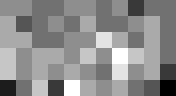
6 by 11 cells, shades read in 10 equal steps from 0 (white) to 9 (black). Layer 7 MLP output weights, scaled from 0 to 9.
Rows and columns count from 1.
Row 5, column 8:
1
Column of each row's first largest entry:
9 2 3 11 11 11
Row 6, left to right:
8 5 2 7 0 3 4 3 5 6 9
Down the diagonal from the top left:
4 6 5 3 3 3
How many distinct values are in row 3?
4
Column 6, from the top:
4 3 4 2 4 3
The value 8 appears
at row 6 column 1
